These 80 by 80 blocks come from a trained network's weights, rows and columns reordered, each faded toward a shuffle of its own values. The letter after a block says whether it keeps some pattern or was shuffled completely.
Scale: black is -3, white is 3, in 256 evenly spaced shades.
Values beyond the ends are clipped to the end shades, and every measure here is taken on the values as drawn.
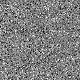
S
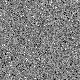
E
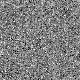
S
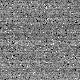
S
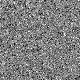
E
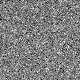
E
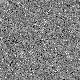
E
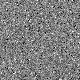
E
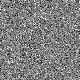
S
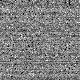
S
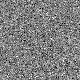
E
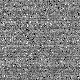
S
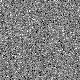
E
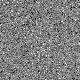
E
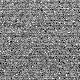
S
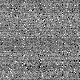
S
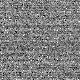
S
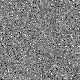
E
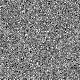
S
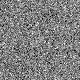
E
